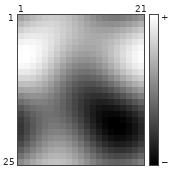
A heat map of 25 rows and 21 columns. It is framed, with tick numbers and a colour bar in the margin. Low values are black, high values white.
Lone odd cells: none. Ninth with the highest average: top left. Ninth with the lowest average: bottom right. Stripes: none.
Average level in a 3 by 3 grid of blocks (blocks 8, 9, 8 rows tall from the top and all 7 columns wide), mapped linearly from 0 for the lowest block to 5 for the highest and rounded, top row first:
544
312
220
